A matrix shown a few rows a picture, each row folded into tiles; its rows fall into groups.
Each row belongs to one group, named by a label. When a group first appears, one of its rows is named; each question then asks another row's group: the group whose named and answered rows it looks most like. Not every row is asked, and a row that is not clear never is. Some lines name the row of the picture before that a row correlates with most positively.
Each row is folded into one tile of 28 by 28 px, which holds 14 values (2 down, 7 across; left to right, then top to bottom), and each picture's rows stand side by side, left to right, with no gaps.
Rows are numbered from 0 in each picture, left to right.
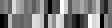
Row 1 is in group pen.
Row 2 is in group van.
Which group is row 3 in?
pen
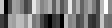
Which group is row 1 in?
van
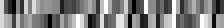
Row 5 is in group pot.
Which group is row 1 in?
van
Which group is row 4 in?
pen
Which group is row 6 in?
van
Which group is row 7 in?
pen
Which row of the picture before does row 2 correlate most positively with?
0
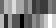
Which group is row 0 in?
van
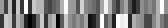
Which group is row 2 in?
pot
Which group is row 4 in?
pen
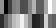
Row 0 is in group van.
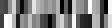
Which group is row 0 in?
pen
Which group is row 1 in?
van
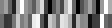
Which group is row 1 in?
pen
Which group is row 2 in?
pen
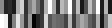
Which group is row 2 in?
pot
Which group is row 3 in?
pot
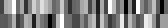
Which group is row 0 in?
pot
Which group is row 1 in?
van
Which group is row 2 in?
van
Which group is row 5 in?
pen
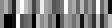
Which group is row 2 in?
pot
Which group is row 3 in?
pot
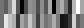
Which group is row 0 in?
pen
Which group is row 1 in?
pot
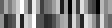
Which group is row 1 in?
van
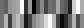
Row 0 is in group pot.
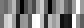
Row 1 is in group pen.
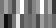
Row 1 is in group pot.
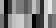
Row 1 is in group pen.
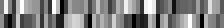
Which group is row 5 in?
pot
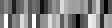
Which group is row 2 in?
van
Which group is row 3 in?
pen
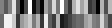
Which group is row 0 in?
pen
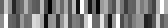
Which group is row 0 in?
van
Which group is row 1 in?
pen
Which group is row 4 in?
van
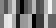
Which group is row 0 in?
pen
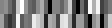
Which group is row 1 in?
pen
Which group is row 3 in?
pot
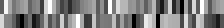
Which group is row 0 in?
van
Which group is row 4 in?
van
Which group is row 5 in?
pen
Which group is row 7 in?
van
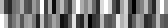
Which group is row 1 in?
pot
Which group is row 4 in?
pen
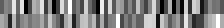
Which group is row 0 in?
pot
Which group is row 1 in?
pot
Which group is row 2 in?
pot
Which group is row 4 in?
van
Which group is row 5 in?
pen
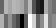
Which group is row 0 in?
van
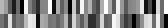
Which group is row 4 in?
van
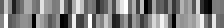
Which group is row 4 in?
pot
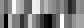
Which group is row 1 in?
van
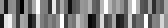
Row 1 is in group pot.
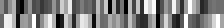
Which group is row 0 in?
pen
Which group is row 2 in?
pot
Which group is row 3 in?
pot
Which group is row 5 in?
pot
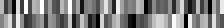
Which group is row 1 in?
pot
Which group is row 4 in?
van
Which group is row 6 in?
pen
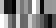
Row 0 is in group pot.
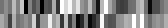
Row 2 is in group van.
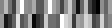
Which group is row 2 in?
pen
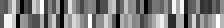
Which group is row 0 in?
pen
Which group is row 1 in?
pot
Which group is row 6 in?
pot
